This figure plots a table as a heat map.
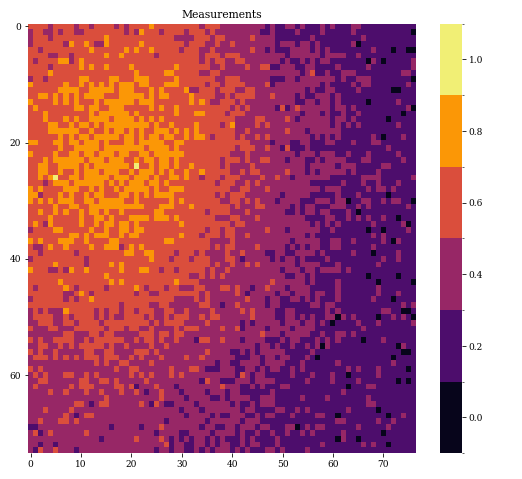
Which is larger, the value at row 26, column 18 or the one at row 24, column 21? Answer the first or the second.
the second
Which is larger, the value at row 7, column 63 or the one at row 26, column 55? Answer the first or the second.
the second
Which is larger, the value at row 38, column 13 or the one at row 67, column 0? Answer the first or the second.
the first
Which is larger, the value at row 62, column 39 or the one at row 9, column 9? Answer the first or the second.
the second
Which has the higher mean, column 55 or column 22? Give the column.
22
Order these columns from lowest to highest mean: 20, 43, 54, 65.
65, 54, 43, 20
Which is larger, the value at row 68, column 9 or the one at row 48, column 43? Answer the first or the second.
the first
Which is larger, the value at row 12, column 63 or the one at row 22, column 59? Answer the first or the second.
the second
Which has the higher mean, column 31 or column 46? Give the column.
31
